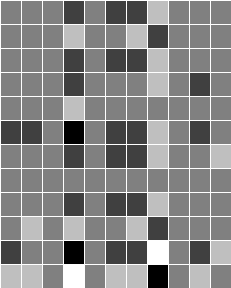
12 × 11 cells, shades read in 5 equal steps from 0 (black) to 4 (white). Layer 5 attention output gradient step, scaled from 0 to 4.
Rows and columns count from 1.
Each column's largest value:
3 3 2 4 2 3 3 4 2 3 3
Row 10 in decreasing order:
3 3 3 2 2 2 2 2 2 2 1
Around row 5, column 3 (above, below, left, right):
2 2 2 3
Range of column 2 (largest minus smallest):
2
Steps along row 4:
same same down up same same up down down up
